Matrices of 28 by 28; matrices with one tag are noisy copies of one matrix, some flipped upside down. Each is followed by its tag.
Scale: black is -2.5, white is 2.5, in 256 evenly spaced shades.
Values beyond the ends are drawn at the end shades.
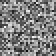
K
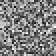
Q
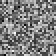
K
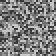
K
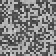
K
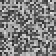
K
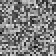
K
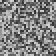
Q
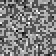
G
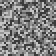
Q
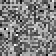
K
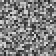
G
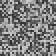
K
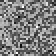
Q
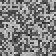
K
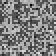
K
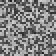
G
